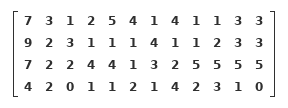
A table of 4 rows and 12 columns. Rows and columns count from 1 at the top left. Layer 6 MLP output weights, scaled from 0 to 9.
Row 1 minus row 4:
3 1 1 1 4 2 0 0 -1 -2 2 3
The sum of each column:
27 9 6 8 11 8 9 11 9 11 12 11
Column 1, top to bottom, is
7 9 7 4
